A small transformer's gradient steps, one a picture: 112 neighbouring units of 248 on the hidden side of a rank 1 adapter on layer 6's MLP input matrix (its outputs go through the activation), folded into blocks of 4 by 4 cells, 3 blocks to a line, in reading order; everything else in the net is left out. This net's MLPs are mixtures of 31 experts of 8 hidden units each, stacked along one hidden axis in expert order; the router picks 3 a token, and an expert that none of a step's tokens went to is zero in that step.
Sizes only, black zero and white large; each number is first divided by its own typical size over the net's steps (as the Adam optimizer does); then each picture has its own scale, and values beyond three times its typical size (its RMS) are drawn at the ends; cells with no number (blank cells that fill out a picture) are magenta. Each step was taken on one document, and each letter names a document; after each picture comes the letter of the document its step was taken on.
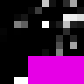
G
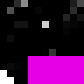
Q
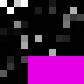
Q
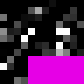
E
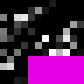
E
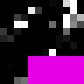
G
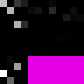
Q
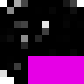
Q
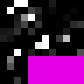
E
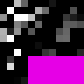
E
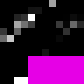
G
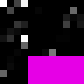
Q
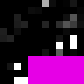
G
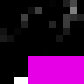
G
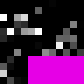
E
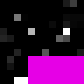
G
